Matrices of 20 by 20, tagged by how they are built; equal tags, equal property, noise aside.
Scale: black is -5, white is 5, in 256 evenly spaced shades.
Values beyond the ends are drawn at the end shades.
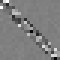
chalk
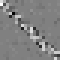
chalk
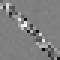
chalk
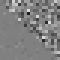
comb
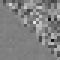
comb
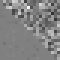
comb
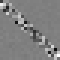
chalk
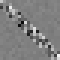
chalk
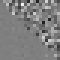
comb
